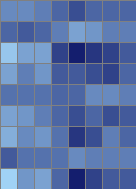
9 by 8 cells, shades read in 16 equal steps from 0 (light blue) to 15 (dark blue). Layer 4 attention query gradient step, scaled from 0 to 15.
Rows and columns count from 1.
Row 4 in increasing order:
4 5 7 9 10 10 11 12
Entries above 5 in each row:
8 6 5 6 8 6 6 8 5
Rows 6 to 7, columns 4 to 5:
9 11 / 8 13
